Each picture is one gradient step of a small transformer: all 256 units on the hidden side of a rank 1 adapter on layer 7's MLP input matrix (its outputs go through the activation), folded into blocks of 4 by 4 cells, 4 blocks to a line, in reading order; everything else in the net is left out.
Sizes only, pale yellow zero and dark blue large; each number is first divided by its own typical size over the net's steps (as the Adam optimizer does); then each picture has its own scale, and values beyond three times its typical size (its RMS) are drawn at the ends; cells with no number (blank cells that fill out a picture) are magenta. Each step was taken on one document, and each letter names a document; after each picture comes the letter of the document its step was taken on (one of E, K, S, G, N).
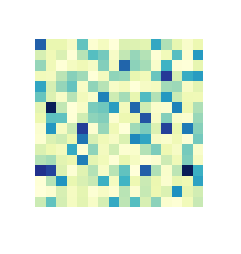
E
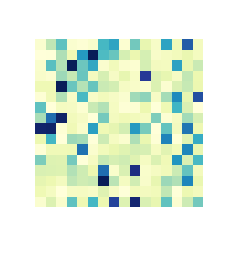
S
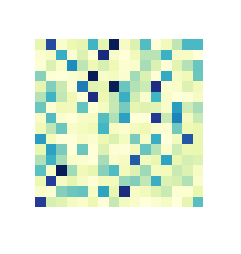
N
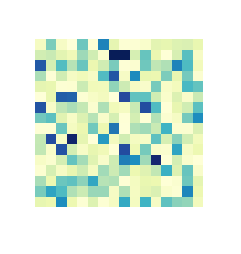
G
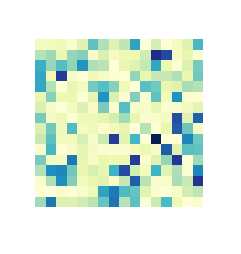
N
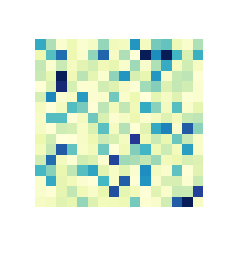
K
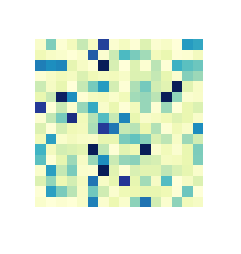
G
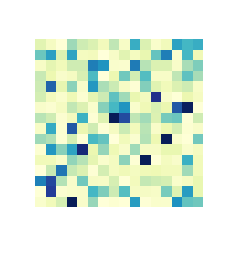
N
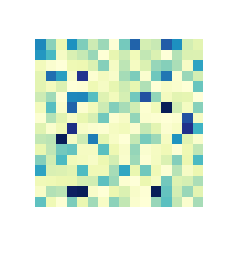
K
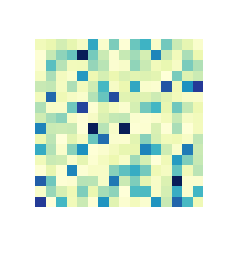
N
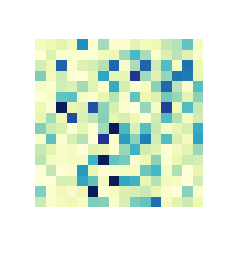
G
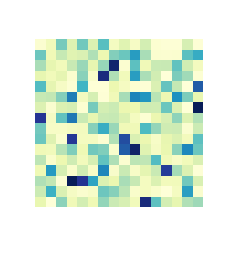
G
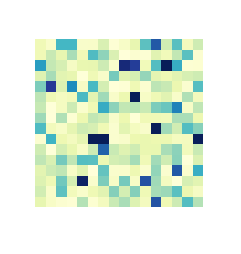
K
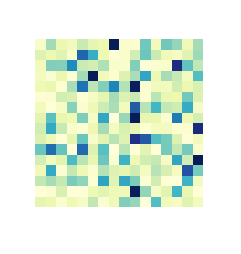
S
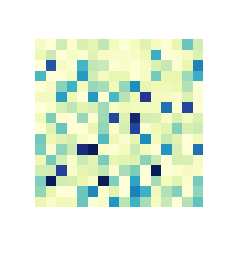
S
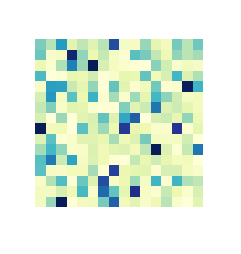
N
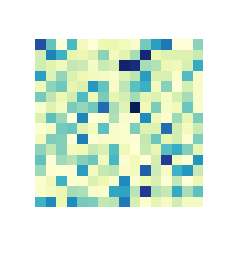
E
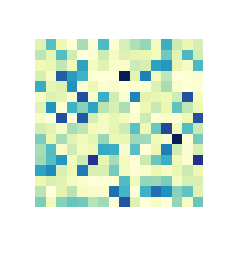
K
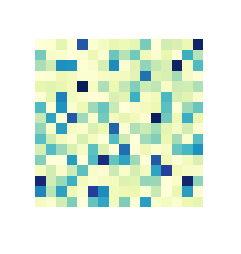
G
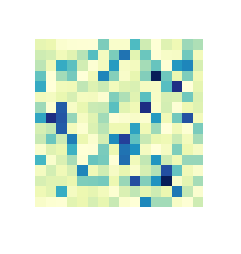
G
